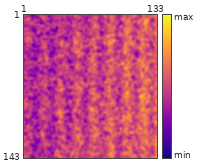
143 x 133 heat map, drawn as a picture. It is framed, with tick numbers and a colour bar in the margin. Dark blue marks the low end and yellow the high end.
The histogram is bell-shaped. There is an overall slope up to the right. Upright stripes repeat 8 times across the table.
